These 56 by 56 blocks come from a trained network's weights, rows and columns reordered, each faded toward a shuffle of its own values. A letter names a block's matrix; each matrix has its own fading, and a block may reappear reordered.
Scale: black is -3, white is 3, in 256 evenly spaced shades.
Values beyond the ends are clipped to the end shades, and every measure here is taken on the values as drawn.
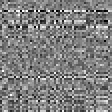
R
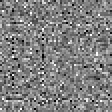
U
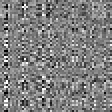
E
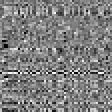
R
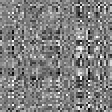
E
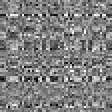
R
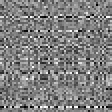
R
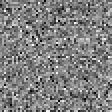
U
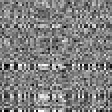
R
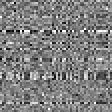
R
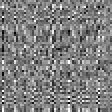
E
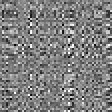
E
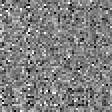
U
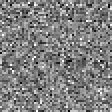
U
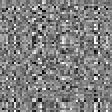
E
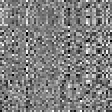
E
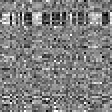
R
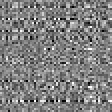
R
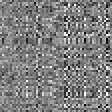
E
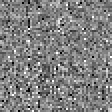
U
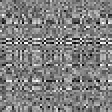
R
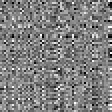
E
